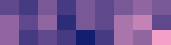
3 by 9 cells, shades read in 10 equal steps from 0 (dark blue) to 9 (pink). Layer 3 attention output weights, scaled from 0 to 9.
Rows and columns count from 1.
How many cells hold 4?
5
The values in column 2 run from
2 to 3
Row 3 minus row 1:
2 0 -1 0 -4 -1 2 0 5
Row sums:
31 37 34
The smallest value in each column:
3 2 3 1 0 2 4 5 3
